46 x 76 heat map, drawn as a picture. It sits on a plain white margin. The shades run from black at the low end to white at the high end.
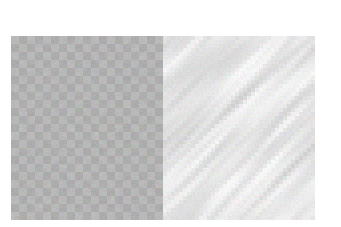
It is made of 1 by 2 panels. Panel 1,1: high, checkered, faint in contrast. Panel 1,2: very high, slanting up to the right, faint in contrast.
